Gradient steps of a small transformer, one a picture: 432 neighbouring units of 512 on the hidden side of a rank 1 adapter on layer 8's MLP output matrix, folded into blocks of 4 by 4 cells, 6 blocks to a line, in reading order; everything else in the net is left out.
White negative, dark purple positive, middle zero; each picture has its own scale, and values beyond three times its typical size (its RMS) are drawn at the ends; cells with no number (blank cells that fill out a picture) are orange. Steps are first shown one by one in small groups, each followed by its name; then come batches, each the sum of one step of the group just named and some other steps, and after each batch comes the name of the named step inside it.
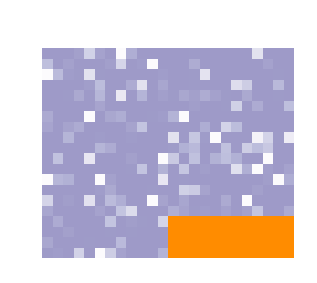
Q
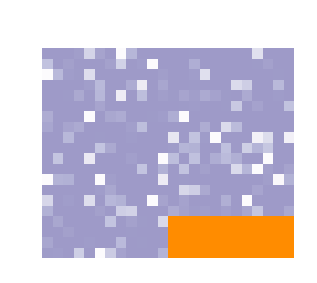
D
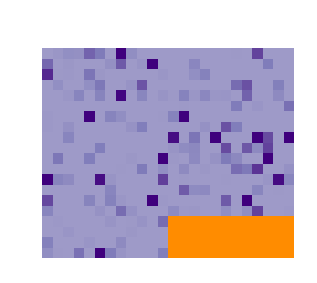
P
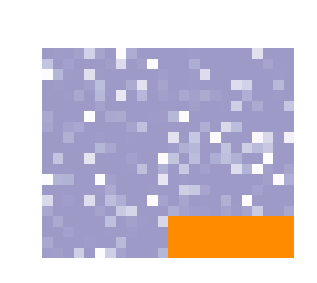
Q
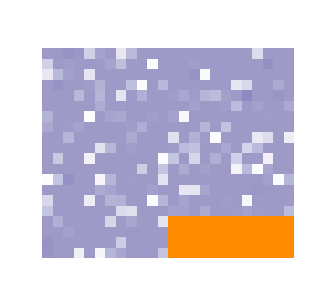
P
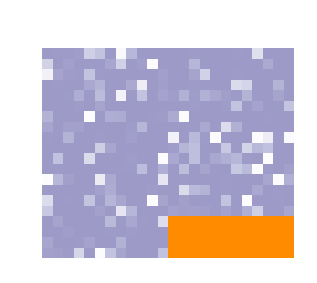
Q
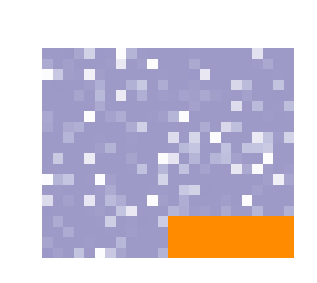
P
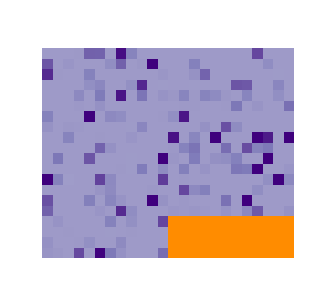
Q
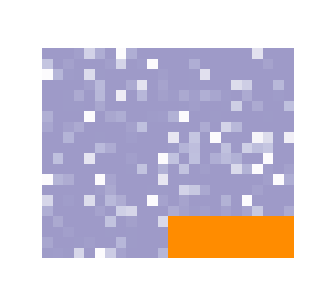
Q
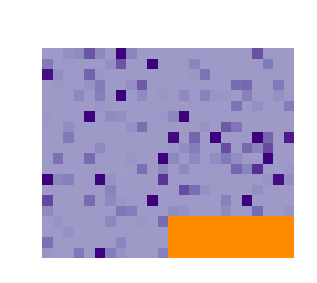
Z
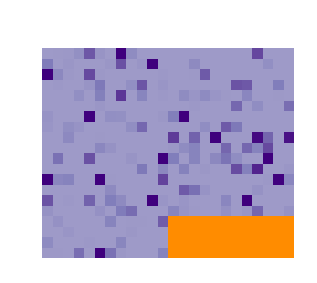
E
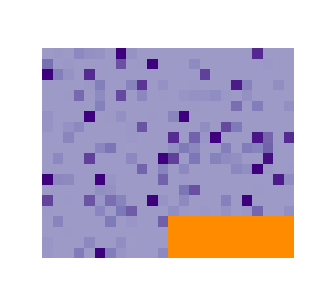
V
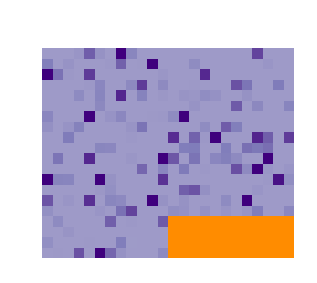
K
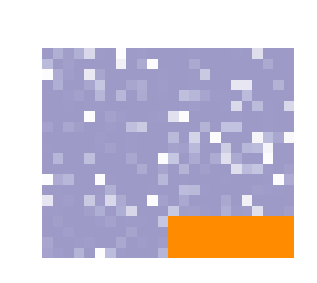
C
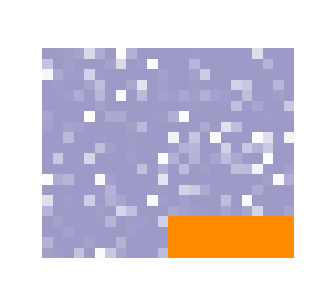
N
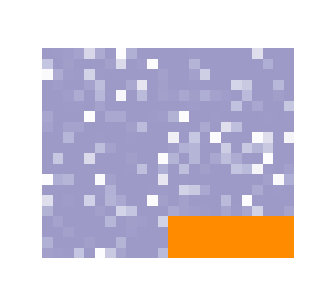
N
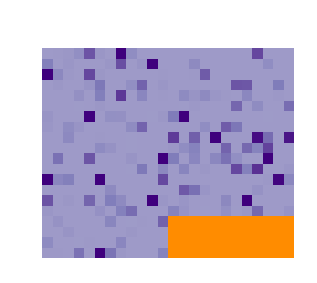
E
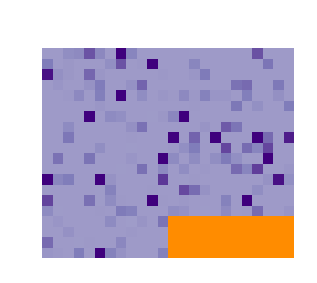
Z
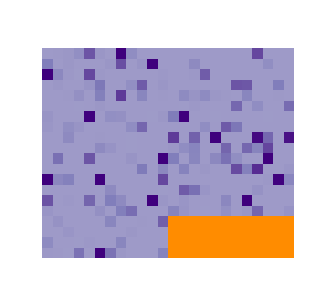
E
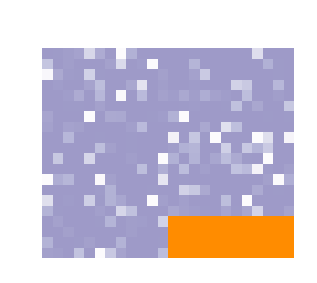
N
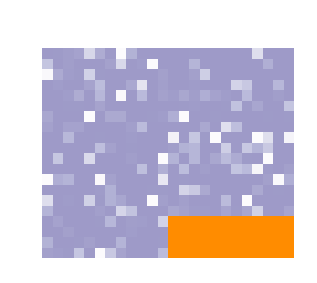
N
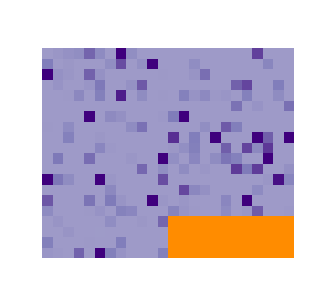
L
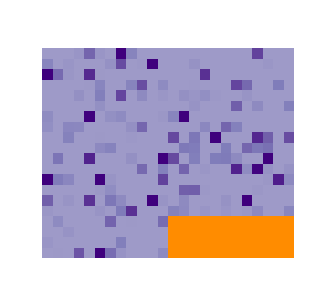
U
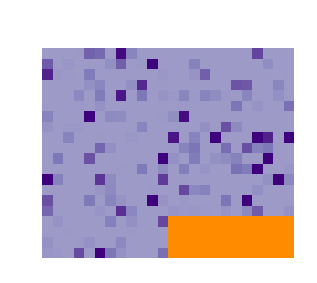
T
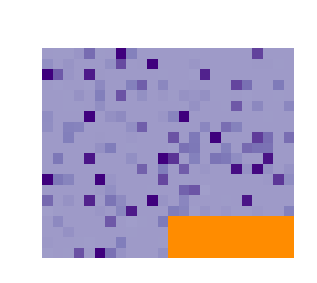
U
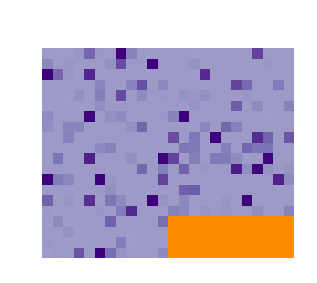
U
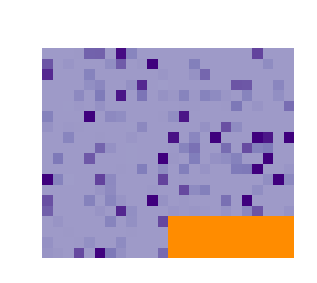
T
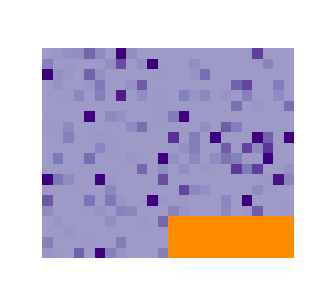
L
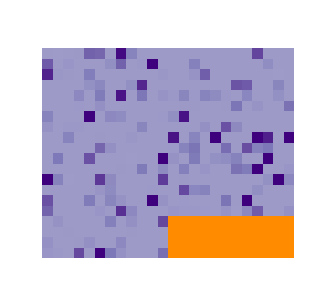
T
